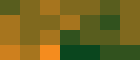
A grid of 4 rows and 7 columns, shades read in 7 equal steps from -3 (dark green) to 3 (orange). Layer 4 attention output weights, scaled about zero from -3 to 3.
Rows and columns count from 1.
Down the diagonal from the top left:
-1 0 1 -3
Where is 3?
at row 4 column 3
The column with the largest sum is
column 3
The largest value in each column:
2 1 3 1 0 -1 0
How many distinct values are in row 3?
4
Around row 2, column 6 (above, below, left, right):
-1 -1 -1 0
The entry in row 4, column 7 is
-2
